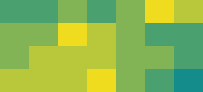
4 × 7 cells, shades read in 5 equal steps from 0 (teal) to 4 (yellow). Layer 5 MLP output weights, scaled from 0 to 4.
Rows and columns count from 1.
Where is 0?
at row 4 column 7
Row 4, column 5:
2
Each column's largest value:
3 3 4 4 2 4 3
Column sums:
8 9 12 11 8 8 5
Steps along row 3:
up same same down same down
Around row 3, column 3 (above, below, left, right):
4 3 3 3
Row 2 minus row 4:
-1 -1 1 -1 0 0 1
